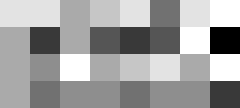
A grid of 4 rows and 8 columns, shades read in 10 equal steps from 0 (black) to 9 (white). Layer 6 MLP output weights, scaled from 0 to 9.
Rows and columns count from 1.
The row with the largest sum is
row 1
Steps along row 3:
down up down up up down up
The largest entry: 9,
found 4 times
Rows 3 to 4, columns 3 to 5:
9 6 7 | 5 5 4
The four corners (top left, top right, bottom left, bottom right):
8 9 6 2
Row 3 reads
6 5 9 6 7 8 6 9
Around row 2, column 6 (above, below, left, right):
4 8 2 9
